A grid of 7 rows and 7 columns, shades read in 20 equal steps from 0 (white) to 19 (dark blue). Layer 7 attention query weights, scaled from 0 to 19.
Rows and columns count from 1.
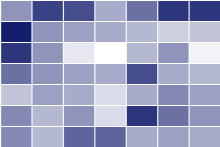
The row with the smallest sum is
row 3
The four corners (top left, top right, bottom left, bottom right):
9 17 10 7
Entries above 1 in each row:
7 7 5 7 7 7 7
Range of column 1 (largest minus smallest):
14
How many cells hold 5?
2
